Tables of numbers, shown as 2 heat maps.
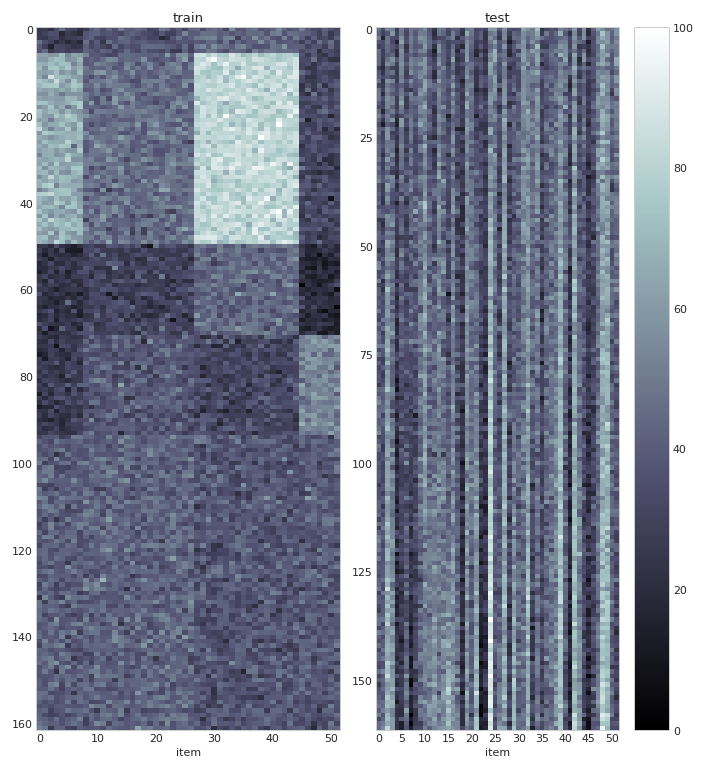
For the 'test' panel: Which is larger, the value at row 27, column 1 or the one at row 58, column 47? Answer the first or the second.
the second
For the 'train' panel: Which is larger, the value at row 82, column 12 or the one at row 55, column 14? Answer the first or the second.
the first
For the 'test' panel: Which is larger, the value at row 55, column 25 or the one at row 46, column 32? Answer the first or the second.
the second
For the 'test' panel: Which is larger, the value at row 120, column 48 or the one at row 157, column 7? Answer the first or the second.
the first
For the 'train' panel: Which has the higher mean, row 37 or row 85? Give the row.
37
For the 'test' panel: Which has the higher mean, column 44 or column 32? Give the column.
32
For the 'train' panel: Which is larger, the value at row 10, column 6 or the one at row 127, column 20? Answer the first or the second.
the first
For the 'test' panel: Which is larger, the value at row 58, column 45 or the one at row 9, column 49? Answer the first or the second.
the second
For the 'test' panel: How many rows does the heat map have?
162
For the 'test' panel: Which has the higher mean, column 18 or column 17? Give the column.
17
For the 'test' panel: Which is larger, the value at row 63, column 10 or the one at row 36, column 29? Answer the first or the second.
the first
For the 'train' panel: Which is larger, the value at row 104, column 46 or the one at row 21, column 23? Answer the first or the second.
the second
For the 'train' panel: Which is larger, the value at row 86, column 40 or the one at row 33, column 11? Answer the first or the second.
the second
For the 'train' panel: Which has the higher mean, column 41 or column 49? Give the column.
41
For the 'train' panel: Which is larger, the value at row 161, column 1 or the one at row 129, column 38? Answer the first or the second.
the first
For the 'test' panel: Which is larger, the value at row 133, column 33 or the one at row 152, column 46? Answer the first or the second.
the second
